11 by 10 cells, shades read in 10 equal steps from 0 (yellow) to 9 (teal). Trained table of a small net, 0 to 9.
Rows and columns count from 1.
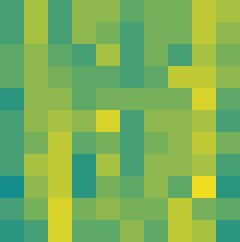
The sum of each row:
46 49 53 48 49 44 48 48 52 45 51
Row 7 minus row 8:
0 2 0 -2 2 0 1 0 -1 -2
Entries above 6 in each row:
2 3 3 1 1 3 2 4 3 1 3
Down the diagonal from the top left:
7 3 6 6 5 7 5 4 0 6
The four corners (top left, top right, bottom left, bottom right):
7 3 8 8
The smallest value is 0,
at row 9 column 9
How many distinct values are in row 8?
5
